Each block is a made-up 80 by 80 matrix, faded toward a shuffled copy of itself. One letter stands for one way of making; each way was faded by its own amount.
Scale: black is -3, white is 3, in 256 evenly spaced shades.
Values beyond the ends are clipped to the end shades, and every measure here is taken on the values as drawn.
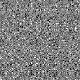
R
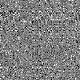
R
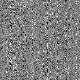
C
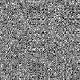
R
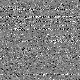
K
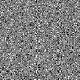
R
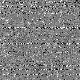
K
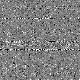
K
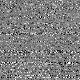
K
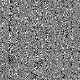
C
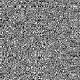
R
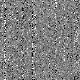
C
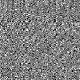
R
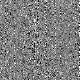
C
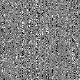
C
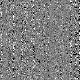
C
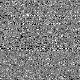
K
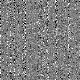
C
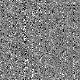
C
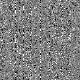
C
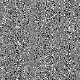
C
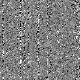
C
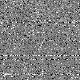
K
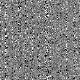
C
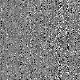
C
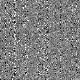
C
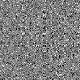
R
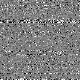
K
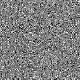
R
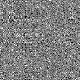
R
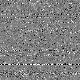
K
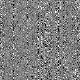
C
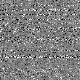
K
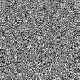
R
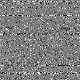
K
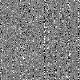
C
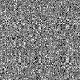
R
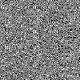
R
